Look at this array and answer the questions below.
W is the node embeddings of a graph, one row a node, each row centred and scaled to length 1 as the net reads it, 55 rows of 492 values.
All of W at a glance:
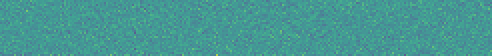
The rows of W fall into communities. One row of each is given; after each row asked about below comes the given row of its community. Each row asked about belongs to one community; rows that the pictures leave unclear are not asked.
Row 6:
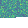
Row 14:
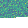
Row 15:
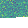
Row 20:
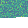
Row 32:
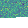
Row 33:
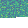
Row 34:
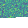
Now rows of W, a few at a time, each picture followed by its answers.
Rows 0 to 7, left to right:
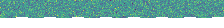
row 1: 6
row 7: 15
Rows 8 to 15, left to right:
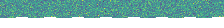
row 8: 34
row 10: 20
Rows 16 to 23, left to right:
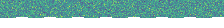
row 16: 20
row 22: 6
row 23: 14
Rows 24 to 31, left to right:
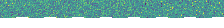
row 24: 14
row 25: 20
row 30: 33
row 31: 20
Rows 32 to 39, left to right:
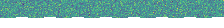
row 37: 14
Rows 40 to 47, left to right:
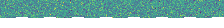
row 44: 32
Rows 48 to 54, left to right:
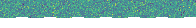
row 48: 32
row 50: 14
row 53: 34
